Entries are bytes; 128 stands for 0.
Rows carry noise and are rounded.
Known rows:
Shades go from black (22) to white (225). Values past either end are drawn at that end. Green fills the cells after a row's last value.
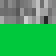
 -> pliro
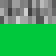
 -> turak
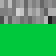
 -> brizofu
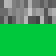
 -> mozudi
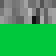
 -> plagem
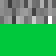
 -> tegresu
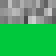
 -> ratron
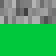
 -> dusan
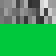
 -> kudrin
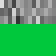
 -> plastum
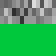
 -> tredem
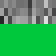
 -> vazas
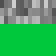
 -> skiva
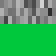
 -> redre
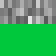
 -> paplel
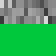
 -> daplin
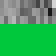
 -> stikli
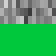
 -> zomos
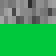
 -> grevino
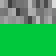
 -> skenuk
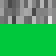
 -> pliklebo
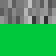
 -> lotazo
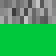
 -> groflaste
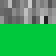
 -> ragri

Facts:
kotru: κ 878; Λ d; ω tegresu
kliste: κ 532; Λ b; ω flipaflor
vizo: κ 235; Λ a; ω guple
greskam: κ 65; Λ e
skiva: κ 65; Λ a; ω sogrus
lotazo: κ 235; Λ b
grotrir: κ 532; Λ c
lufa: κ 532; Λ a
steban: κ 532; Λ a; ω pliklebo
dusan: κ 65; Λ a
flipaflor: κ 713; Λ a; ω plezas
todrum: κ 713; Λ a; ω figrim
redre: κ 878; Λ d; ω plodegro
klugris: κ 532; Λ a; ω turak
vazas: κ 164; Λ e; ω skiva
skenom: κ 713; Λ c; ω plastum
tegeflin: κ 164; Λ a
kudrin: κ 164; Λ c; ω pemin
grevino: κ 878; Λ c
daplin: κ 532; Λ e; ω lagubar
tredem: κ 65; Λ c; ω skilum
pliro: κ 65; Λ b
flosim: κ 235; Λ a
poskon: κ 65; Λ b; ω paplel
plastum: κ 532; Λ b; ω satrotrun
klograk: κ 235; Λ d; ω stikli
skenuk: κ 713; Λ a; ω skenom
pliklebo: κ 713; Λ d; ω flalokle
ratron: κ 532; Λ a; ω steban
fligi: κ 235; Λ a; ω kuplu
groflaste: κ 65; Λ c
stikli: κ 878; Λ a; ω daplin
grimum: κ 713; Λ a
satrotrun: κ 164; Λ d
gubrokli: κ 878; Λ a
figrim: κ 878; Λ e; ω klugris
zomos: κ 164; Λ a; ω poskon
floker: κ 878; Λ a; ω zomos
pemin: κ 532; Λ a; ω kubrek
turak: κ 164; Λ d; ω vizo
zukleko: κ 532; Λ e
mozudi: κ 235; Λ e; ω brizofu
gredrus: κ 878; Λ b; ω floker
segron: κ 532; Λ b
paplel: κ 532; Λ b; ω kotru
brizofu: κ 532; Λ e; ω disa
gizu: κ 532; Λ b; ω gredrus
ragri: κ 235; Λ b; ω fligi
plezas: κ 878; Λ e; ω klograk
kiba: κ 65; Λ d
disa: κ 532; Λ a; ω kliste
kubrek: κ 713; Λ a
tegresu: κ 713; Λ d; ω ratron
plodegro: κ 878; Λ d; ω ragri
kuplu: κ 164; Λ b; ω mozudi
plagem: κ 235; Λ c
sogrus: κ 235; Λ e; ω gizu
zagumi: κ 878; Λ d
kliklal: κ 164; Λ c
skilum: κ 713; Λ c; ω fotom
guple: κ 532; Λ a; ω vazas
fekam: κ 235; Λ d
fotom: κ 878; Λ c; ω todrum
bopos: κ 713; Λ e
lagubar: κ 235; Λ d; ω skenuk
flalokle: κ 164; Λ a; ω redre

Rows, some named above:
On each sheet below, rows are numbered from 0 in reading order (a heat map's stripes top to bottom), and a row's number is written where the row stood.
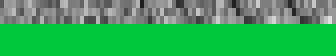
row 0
flosim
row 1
mozudi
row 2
kliklal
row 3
skenom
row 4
skilum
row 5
skilum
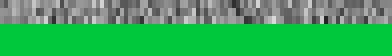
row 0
guple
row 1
gizu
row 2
bopos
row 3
turak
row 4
skilum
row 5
ragri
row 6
bopos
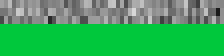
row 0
brizofu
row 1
grimum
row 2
kliste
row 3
figrim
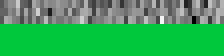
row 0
figrim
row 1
lagubar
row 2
tegresu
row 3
kubrek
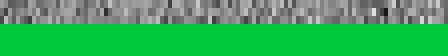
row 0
bopos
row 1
gubrokli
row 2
lufa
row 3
fligi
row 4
grotrir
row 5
segron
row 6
plezas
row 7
gizu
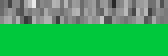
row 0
todrum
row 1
zukleko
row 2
vizo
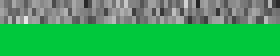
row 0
kiba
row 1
grevino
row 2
floker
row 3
fotom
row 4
sogrus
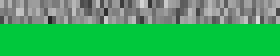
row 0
brizofu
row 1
kotru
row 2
flipaflor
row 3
kuplu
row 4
flalokle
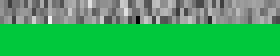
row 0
tegresu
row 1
klugris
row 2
pemin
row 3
satrotrun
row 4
lufa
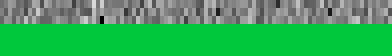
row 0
greskam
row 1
poskon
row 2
groflaste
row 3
gredrus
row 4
fekam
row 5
zagumi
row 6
tegeflin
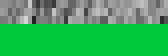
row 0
klograk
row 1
kuplu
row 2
disa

